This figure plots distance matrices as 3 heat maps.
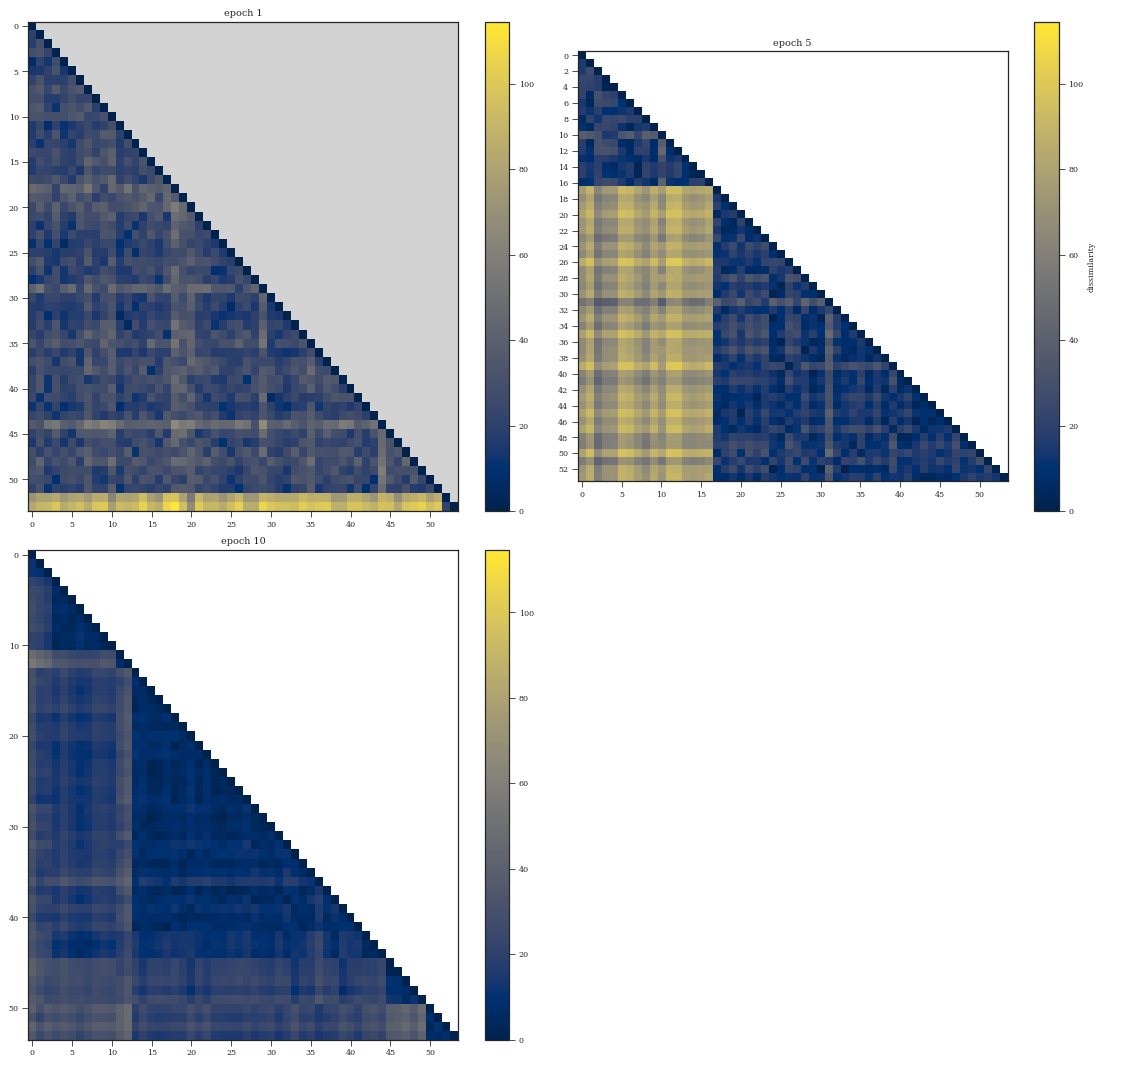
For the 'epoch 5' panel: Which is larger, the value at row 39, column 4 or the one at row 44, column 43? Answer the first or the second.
the first
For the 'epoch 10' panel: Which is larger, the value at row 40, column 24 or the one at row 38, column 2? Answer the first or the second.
the second
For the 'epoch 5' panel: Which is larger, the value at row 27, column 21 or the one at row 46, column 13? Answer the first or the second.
the second
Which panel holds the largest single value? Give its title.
epoch 1
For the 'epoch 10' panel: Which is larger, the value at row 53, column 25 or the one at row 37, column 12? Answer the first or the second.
the second
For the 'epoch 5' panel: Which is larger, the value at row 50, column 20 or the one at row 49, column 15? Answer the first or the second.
the second
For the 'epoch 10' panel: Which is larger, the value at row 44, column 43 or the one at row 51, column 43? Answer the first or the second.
the second
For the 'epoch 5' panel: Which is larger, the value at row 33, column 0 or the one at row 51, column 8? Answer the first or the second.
the first
